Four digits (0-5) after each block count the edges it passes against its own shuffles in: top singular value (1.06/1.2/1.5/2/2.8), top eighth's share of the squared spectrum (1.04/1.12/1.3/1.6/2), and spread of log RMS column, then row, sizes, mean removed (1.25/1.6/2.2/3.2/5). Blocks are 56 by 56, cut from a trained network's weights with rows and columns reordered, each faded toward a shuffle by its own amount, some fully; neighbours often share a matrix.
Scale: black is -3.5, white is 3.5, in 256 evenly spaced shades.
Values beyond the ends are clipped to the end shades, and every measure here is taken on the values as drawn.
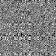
4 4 2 2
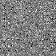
3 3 2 1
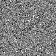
0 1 0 0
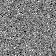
0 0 0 0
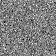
0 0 0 0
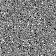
0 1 0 0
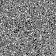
1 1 0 0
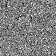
1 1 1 0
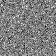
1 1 0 0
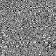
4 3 0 2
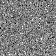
1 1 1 0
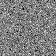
0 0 0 0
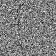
0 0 0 0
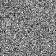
2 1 0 0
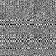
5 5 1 3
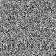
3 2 0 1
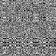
4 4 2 3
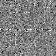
2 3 1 2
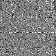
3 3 1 2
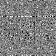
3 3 0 2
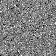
1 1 0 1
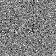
1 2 0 1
